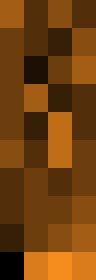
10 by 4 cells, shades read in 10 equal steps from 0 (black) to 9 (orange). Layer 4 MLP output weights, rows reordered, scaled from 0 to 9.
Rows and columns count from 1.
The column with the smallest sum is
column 1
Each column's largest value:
6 8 9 8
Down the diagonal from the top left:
6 3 4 3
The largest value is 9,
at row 10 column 3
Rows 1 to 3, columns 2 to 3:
3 5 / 3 2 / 1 4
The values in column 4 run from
3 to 8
